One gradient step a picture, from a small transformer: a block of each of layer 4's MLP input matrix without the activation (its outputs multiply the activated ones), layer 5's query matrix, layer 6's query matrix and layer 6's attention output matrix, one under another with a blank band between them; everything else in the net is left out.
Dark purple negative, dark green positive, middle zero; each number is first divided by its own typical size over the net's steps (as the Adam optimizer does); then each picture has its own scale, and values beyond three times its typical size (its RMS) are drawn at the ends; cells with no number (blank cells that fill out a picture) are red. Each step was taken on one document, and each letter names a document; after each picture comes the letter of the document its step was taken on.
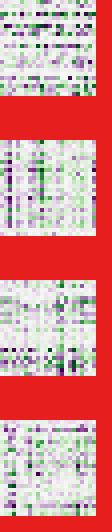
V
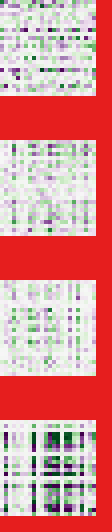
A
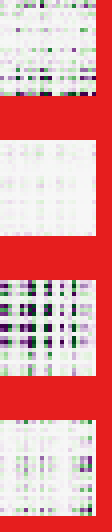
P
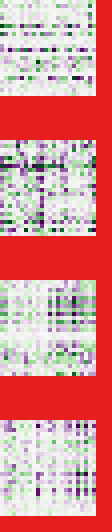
V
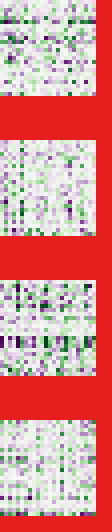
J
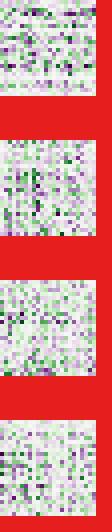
J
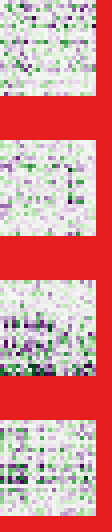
J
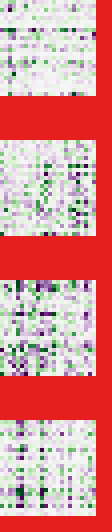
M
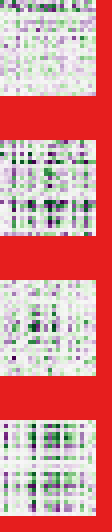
A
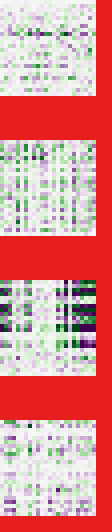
V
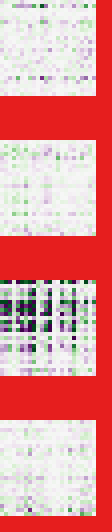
P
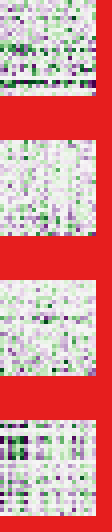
J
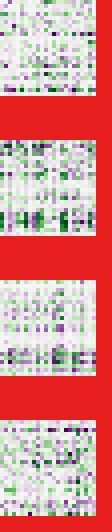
V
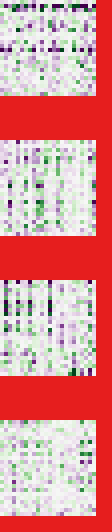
P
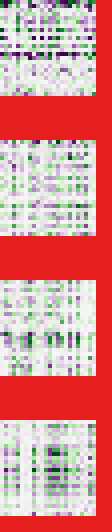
A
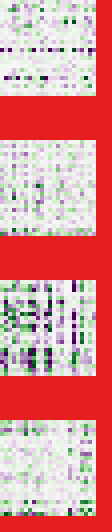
P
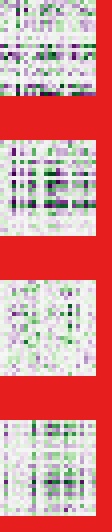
A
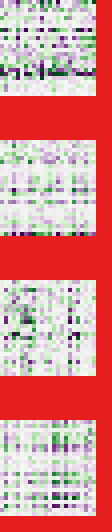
A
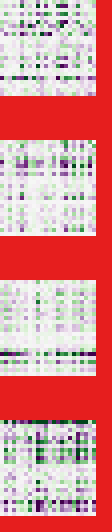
V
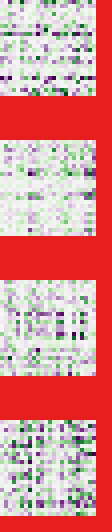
V
